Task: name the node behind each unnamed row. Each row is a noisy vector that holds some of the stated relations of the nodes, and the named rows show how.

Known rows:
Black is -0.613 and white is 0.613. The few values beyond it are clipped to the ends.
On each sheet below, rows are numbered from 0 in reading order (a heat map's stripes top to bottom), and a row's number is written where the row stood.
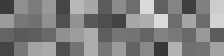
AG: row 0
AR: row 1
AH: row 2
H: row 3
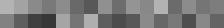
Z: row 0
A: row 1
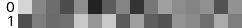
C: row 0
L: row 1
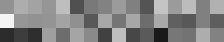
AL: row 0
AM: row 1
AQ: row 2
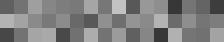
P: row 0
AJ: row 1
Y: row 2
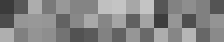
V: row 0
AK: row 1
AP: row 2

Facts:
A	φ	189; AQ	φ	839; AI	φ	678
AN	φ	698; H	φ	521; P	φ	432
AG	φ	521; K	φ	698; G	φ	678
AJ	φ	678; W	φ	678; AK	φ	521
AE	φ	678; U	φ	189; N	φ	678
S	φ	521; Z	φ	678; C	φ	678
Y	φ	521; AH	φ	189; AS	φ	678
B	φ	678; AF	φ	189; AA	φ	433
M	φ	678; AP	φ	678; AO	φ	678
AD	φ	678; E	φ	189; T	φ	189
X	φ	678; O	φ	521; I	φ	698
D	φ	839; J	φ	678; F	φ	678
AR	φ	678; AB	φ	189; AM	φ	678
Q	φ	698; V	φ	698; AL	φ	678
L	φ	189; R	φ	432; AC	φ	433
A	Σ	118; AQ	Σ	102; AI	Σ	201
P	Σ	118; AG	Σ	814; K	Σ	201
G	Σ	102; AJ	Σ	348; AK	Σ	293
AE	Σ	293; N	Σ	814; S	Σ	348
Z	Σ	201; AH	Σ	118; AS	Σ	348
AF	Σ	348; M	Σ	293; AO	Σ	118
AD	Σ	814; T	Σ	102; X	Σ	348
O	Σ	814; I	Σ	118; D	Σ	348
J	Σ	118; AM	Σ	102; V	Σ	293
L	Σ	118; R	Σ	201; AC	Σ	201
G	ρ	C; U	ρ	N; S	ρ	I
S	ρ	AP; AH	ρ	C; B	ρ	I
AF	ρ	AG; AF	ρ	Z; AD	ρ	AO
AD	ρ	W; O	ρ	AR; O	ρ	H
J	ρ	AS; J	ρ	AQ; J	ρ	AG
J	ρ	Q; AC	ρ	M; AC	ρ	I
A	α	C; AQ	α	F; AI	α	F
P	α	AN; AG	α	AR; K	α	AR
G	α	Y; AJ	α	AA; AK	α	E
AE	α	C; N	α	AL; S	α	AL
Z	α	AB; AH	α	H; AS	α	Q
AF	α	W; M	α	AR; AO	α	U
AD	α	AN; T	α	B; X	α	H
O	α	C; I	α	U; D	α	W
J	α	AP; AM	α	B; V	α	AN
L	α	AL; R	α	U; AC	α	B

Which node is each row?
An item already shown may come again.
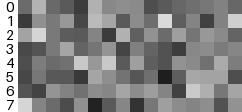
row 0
R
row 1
AG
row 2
AO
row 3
AA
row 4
L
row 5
U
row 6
Q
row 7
C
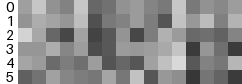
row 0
N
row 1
AL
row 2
AE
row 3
AD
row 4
M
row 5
P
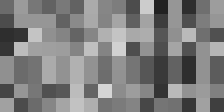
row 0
O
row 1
AK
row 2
AN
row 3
S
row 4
AC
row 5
AC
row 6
I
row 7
T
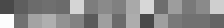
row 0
K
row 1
B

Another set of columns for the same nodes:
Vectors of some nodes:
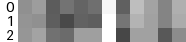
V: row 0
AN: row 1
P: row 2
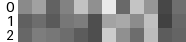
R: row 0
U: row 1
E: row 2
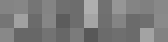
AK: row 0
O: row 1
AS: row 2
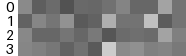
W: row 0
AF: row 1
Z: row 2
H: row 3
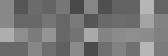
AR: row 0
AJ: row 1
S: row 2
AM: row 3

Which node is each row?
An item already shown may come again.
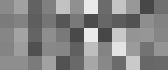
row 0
R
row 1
AE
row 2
K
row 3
I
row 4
L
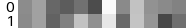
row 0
Q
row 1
R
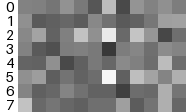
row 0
AG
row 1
AD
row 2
R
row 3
AO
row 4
B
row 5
V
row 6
M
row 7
AL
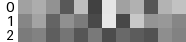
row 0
AA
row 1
K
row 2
AE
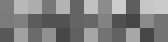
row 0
AC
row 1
C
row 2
A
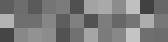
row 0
U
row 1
N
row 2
T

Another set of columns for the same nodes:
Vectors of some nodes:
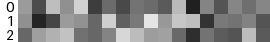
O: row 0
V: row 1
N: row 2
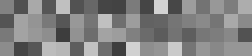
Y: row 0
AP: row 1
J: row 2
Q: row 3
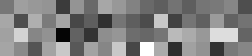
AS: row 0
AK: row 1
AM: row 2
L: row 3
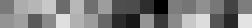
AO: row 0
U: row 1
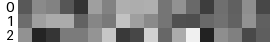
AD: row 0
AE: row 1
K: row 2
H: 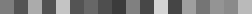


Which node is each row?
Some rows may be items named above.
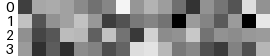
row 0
AL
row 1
R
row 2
Q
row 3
P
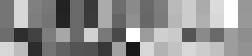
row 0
B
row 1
B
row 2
AN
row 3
T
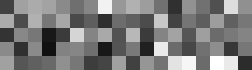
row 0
AL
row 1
AK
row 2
AR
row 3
AG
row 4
AC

